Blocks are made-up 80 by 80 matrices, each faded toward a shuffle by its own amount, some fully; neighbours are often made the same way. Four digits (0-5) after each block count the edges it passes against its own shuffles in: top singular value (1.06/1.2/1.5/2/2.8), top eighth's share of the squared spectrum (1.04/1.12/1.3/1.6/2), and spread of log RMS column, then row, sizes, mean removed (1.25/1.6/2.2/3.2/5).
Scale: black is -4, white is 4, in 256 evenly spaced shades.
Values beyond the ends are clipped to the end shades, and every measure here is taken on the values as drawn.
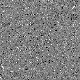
3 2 1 1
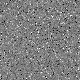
1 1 0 0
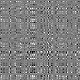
5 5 4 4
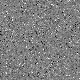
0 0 0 0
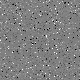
2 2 0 0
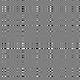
5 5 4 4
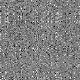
4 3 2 2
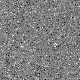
2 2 0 0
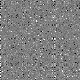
4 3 2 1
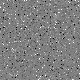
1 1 0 0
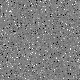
1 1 0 0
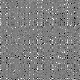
5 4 3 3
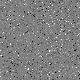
2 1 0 0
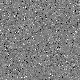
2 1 0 0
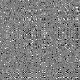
4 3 2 2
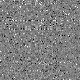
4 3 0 2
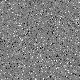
2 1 0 0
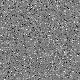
2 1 0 0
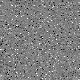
3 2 1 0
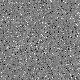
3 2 0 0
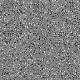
3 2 0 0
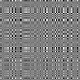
5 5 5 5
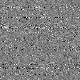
2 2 0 3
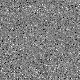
1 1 0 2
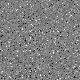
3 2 0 0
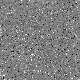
0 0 0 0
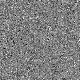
2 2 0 0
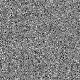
2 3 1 1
